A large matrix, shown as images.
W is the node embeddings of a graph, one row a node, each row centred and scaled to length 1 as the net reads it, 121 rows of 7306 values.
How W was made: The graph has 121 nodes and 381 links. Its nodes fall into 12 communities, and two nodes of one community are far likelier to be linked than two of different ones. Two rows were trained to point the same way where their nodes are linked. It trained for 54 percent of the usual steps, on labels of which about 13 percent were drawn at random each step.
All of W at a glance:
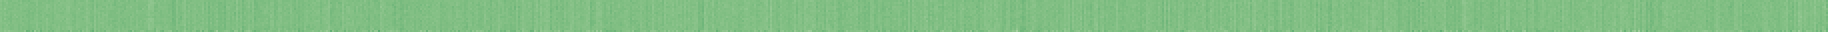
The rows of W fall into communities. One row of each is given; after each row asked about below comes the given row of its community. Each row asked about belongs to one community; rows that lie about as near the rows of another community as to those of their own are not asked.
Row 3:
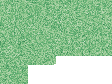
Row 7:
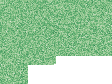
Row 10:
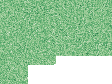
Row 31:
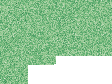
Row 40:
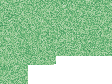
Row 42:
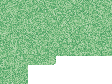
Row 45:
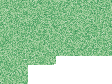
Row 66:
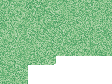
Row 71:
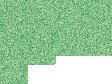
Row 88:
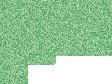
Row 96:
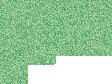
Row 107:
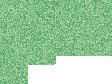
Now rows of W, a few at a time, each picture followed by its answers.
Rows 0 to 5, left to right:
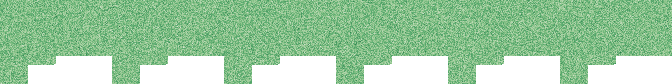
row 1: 66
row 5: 71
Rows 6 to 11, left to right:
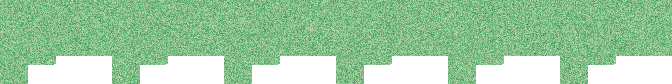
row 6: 7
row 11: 31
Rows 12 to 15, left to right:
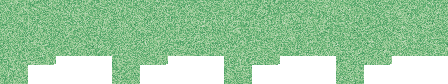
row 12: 3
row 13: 40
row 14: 10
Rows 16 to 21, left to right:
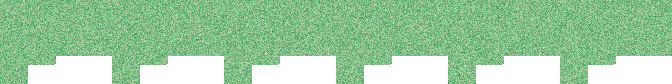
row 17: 10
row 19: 88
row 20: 3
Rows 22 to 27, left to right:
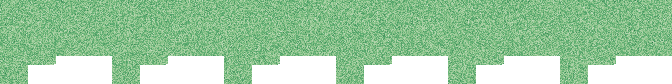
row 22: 31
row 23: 66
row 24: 107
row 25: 107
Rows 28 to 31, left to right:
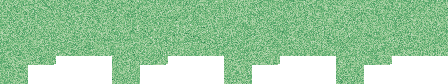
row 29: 31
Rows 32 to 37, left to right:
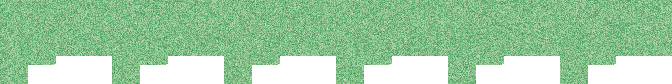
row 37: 107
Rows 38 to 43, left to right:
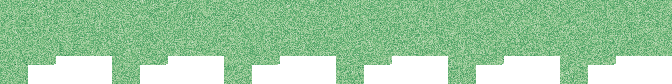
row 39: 71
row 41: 40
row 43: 96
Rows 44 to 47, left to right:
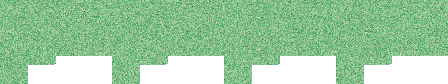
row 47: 31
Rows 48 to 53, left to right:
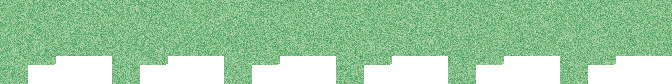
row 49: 3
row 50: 107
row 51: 40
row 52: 7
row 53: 66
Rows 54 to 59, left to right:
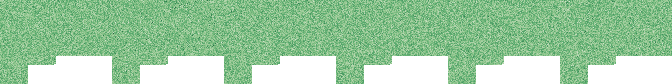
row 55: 42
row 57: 88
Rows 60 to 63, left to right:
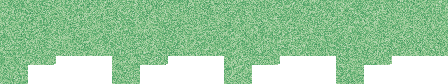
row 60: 7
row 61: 42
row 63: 31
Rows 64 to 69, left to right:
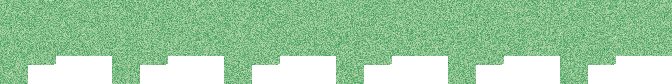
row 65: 66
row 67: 45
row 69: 31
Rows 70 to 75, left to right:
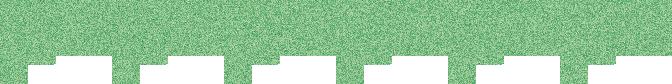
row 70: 66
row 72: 7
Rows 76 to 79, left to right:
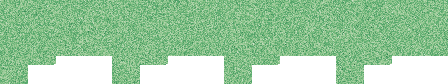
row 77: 10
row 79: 66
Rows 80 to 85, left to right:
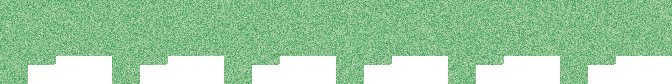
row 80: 40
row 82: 10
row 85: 42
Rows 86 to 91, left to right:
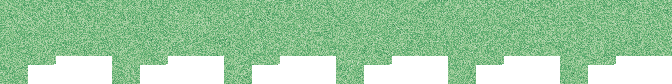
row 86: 40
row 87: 3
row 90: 107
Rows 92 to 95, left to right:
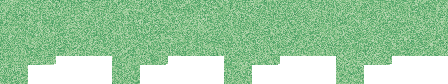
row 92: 31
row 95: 107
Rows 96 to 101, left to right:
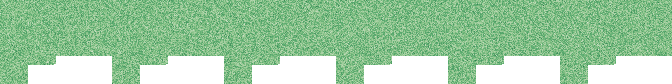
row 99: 40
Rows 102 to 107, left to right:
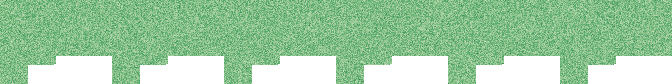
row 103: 88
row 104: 3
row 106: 88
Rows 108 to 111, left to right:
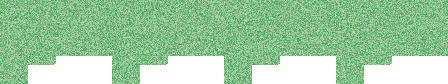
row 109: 42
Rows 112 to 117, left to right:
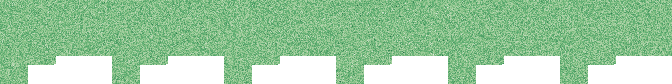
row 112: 71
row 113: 7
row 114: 66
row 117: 10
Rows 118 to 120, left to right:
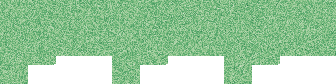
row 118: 107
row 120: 71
